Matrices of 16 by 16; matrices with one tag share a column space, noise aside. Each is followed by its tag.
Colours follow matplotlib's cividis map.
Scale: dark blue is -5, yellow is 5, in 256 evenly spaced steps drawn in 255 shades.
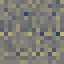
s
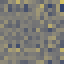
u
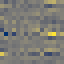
s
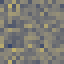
u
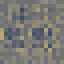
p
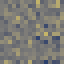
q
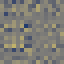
u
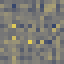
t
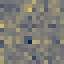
t
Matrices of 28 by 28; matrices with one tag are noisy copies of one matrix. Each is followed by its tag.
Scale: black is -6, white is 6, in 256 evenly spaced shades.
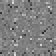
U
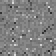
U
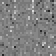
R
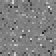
U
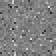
U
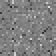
U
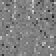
R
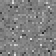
U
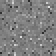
U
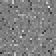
U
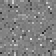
U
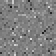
U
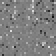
R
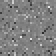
U
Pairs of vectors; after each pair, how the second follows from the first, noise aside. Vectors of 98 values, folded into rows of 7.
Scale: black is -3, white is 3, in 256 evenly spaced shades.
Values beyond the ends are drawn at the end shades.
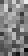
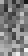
negated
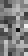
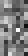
negated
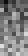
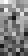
negated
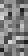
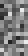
negated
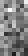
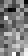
negated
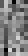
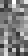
negated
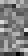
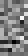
wrapped around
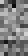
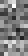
negated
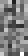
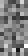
wrapped around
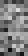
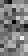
wrapped around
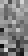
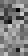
wrapped around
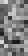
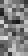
wrapped around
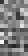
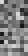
negated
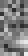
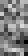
negated
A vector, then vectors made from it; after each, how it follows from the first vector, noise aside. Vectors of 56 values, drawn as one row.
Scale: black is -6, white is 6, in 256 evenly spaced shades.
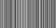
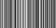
scaled up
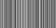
copied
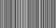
copied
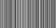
copied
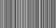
copied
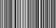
scaled up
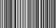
scaled up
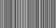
copied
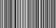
scaled up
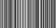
scaled up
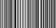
scaled up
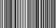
scaled up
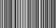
scaled up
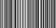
scaled up
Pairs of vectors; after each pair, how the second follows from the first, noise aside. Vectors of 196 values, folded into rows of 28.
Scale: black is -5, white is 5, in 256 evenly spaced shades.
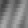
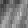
copied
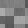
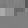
partly zeroed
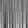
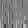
partly zeroed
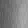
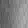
copied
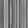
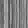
copied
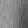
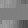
partly zeroed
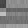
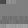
partly zeroed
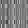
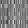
copied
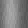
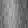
copied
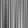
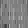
partly zeroed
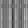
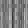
copied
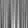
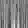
copied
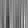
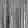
copied
